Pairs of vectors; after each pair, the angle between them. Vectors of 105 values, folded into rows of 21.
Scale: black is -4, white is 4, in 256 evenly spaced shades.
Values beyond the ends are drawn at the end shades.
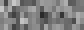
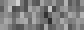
partly aligned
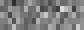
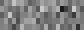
nearly opposite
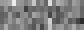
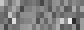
orthogonal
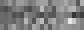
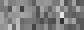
orthogonal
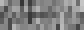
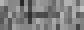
nearly parallel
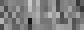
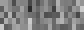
nearly opposite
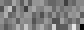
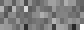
nearly opposite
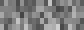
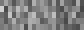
orthogonal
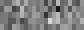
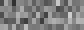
partly aligned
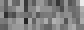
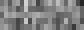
nearly opposite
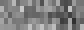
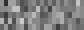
orthogonal
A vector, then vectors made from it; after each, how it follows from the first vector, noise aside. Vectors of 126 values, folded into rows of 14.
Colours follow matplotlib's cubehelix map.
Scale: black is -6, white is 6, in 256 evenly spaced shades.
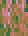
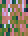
scaled up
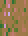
partly zeroed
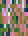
scaled up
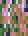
scaled up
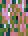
scaled up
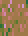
partly zeroed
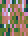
scaled up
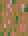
partly zeroed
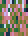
scaled up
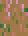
partly zeroed
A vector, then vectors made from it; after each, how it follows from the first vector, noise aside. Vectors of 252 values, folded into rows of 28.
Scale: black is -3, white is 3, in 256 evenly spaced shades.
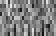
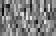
wrapped around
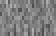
shrunk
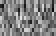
wrapped around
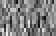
wrapped around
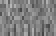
shrunk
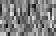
wrapped around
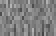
shrunk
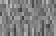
shrunk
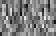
wrapped around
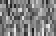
negated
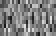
wrapped around
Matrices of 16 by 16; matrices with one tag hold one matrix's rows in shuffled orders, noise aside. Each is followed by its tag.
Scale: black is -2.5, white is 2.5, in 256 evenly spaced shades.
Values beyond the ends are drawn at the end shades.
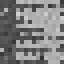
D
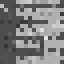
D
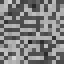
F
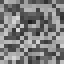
F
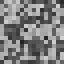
F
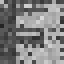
D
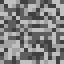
F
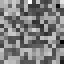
F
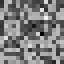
F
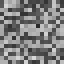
F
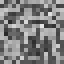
F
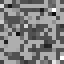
F
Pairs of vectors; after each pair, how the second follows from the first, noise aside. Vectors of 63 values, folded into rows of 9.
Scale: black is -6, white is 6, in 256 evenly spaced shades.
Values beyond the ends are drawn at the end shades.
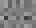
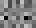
scaled up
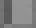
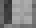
scaled up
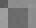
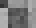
scaled up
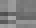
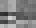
scaled up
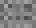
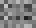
scaled up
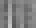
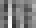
scaled up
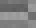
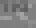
partly zeroed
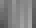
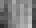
scaled up
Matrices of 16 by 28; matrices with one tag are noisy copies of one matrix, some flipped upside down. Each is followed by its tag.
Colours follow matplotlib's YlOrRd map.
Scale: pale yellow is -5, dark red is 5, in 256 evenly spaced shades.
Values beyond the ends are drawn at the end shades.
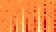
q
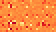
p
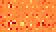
p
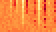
q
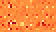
p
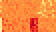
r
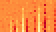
q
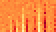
q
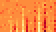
q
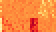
r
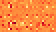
p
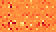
p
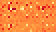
p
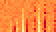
q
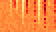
q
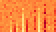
q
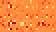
p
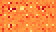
p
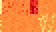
r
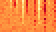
q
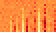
q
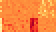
r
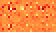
p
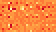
p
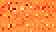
p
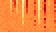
q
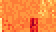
r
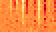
q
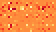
p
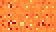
p
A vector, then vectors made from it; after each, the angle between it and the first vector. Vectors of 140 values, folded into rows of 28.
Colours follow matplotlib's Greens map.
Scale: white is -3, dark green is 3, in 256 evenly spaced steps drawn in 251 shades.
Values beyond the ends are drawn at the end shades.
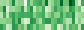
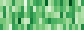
nearly parallel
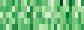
partly aligned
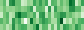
partly aligned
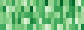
nearly parallel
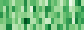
nearly opposite
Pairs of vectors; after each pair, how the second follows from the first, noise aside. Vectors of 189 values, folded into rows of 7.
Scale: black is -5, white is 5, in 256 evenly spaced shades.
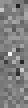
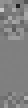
partly zeroed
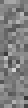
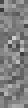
reversed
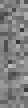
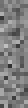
reversed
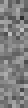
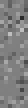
partly zeroed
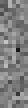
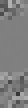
partly zeroed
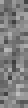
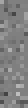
partly zeroed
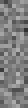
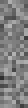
reversed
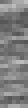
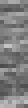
reversed
